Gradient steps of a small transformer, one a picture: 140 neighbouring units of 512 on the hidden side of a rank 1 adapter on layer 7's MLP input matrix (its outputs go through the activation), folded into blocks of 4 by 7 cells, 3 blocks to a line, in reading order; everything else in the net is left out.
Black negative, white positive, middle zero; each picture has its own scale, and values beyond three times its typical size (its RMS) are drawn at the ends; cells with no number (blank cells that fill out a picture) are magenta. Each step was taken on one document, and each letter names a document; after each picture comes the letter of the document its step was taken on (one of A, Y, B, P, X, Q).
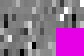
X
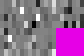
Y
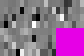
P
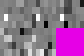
Y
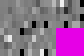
Y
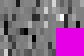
X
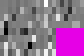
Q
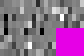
X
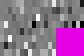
Y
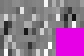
Q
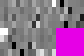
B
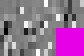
Q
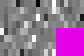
B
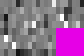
P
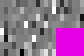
B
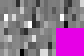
P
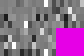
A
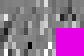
Q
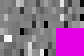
Y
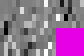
Q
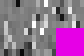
A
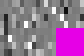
P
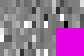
B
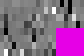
X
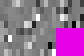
Y
